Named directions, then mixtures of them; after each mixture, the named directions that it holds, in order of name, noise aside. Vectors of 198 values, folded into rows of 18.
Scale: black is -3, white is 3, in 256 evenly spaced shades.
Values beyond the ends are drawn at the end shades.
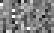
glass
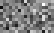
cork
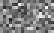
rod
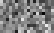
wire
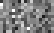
glass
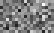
cork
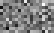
cork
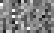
glass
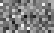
cork, glass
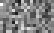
glass, wire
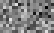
rod, wire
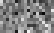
wire
